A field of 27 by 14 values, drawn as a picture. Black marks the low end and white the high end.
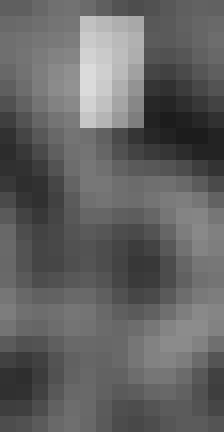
Overall the values sit about 40% of the way up the scale. An odd patch, higher than its surroundings, sits in the top middle. The ninth with the highest average is the top middle. Values change most from cell to cell in the top middle.
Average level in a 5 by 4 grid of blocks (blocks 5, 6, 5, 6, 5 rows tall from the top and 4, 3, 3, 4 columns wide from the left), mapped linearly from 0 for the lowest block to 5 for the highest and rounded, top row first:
3542
2420
1223
2223
1222
